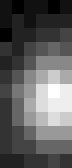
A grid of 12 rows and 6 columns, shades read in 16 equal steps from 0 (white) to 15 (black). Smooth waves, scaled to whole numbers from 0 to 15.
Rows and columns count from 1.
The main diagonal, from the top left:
14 13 13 10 7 5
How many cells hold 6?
5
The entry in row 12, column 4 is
12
